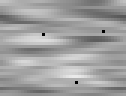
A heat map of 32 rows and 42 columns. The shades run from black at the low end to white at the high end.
The top right is the ninth with the lowest average. The halves do not mirror each other. The grain runs across in streaks. There are three isolated cells, each far lower than the cells round it.
